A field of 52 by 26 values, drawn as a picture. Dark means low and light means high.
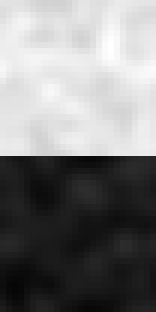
It is made of 2 by 1 panels. Panel 1,1: very high, blotchy, faint in contrast. Panel 2,1: very low, blotchy, faint in contrast.
